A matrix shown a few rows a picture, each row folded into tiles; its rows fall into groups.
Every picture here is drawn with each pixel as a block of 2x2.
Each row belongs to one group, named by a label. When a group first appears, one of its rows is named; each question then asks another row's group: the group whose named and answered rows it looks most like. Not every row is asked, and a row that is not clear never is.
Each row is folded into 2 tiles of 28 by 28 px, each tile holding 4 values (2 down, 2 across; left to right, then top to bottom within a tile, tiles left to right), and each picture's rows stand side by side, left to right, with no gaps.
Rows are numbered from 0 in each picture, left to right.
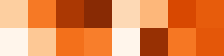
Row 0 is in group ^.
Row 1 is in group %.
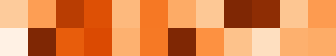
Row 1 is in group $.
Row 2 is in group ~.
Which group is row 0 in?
%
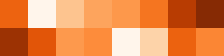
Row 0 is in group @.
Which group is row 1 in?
^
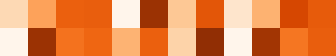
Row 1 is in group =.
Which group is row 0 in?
%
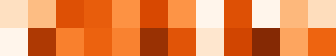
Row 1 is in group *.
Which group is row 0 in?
%
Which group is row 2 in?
@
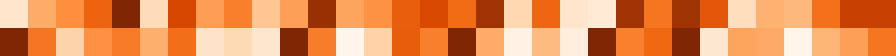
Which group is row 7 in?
^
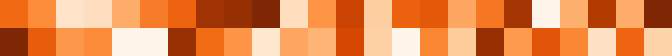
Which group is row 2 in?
~
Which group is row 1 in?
^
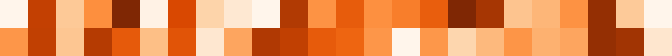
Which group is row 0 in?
=
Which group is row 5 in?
*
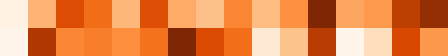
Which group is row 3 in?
^
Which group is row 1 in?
$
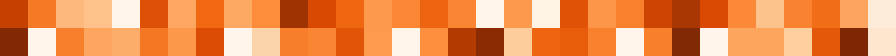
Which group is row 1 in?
=
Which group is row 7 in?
*
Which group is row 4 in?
@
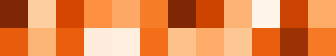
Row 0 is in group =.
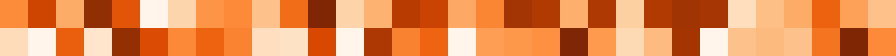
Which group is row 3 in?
%
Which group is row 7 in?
$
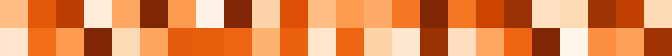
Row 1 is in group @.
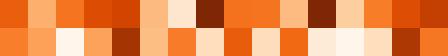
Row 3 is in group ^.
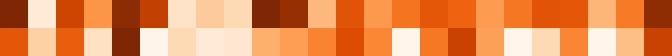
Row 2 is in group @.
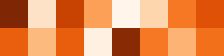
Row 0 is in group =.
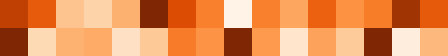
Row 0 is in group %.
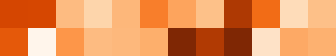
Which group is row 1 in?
$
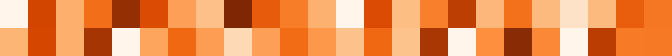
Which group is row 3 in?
=
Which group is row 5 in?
%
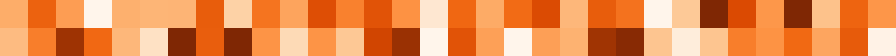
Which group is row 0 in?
$
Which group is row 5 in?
*
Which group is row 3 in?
*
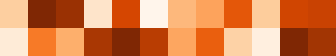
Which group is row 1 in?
@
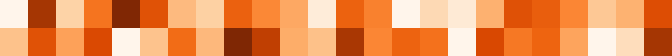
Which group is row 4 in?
%
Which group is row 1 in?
~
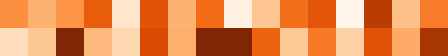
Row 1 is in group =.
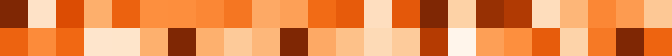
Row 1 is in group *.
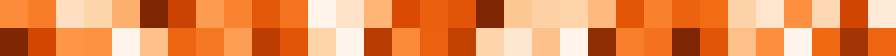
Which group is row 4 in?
~
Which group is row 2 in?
*
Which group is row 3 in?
%
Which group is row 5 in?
%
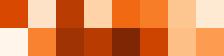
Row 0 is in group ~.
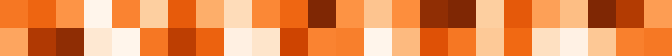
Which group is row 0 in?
*
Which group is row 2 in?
^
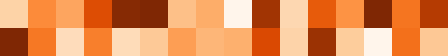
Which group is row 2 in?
=
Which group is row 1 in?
~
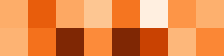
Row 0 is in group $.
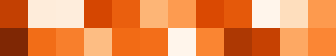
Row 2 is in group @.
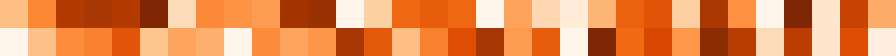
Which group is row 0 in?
^
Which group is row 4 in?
@
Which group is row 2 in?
^
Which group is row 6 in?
*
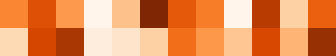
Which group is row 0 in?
*
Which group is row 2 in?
=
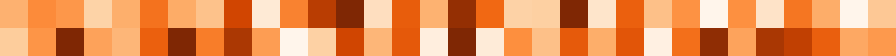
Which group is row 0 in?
$
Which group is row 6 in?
@
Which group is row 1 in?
$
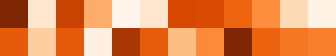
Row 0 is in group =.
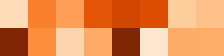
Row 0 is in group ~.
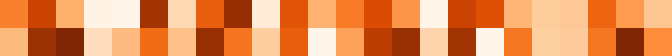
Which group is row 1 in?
=
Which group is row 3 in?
*
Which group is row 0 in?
*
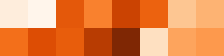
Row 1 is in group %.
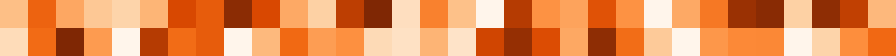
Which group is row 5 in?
*
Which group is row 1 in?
%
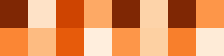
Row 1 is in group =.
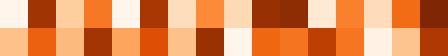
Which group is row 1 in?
=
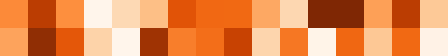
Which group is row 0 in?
*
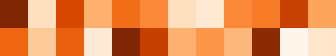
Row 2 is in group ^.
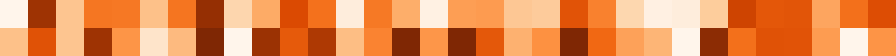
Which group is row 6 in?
%
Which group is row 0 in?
=
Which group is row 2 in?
%
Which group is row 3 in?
$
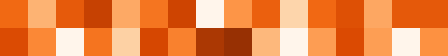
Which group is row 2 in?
~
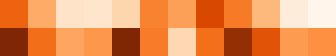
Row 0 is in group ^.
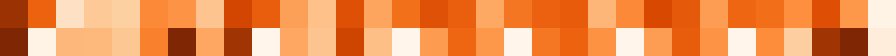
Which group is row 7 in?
*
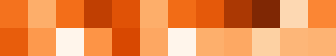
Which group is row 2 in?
~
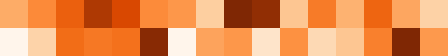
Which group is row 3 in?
$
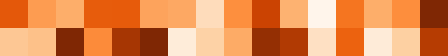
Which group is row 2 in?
*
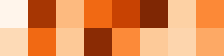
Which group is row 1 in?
~
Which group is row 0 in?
=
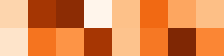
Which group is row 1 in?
$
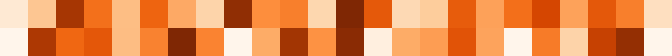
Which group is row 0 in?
%
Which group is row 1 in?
$
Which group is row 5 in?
*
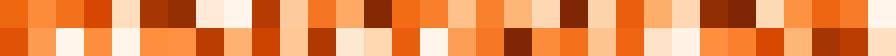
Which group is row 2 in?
=
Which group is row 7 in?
*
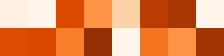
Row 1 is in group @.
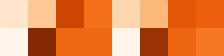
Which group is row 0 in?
%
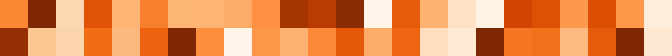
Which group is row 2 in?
^
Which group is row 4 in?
%
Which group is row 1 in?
$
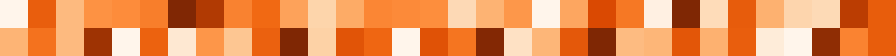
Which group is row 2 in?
*
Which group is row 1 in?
^
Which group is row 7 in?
%
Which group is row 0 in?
=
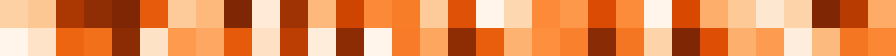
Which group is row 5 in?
*
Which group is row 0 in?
^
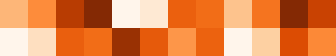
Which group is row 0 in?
^
